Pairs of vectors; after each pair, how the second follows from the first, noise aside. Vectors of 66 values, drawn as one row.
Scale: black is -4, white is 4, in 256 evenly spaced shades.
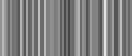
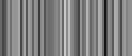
negated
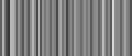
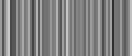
negated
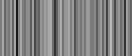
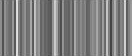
negated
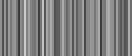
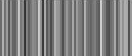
negated
